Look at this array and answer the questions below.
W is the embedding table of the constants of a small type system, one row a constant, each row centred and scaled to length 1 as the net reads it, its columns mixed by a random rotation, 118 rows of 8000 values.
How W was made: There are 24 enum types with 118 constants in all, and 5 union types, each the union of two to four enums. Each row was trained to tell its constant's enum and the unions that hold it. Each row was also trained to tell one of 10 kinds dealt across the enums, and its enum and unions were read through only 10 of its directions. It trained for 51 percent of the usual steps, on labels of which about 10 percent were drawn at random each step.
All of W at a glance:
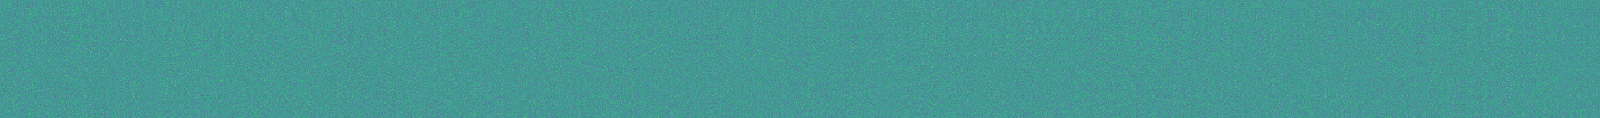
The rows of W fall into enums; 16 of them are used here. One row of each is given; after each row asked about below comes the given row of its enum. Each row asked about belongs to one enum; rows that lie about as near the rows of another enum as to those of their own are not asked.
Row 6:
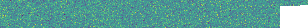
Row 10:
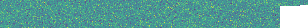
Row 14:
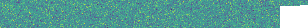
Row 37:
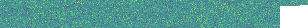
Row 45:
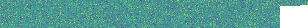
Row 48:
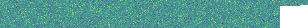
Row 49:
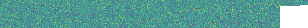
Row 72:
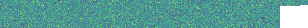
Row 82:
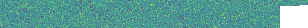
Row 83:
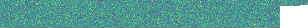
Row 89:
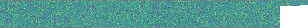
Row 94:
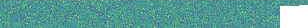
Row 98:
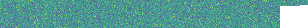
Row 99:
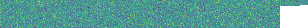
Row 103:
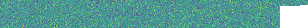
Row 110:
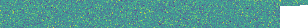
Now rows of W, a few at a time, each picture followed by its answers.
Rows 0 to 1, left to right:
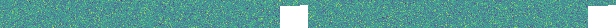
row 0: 110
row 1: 6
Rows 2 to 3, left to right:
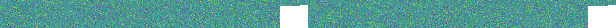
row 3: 48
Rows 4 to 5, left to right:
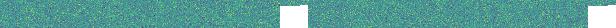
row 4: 72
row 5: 83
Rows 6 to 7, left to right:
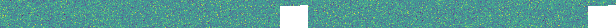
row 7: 83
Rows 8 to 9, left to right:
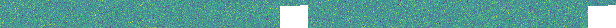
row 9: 103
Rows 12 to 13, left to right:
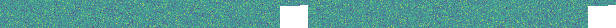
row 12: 49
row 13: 98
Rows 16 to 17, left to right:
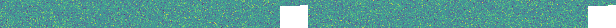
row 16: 98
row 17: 83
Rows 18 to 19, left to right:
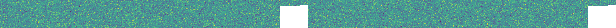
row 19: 49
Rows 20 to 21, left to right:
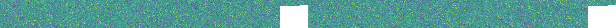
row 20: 14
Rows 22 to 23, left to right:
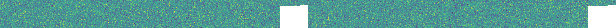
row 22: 48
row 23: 72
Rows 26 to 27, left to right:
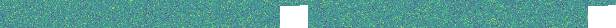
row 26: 83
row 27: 37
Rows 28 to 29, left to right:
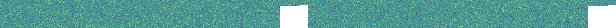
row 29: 49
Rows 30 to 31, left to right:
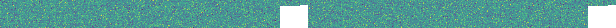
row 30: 98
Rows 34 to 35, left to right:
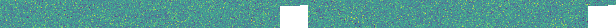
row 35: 98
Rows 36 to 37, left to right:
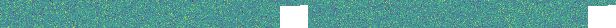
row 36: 6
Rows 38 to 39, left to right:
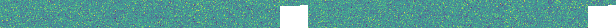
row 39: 45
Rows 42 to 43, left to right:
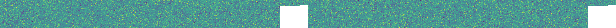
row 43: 6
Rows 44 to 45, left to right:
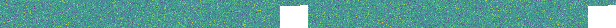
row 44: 98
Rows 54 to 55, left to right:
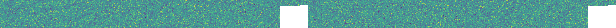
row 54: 37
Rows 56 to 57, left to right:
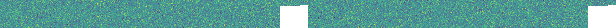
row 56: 99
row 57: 103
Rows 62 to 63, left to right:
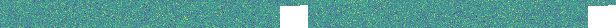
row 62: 6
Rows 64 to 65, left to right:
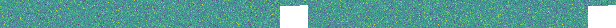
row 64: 72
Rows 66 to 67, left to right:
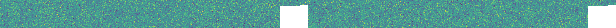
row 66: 45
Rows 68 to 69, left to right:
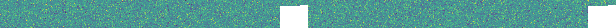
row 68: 14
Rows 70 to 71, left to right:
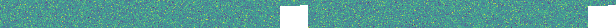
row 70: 110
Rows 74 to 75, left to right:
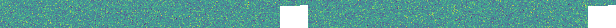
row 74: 48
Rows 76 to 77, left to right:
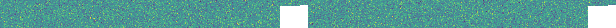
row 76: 72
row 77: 103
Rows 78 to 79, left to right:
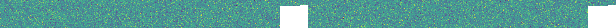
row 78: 99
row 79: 103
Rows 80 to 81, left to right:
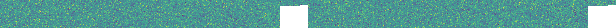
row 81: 99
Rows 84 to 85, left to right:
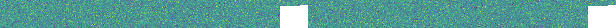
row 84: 110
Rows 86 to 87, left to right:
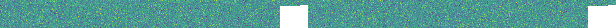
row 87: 98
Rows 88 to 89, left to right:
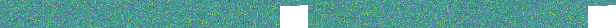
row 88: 94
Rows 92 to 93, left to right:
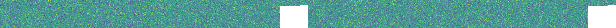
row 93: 83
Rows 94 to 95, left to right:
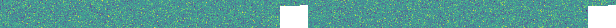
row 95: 110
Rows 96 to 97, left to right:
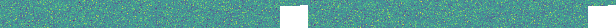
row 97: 110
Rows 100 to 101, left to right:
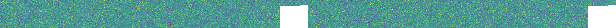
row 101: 6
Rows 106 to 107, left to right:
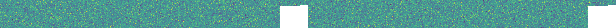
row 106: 99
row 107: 103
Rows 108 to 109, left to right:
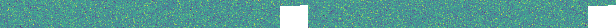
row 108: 14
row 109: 99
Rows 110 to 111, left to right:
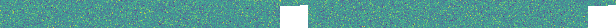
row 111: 6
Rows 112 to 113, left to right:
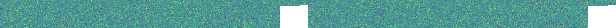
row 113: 94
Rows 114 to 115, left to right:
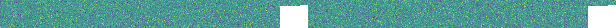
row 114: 14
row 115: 110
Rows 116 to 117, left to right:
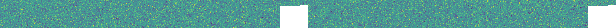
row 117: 99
